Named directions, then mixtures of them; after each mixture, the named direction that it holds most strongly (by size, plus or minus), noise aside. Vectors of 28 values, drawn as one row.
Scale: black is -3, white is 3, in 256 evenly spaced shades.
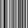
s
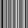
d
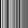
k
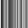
k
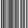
k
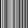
k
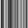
s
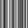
s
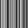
k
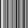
d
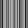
d
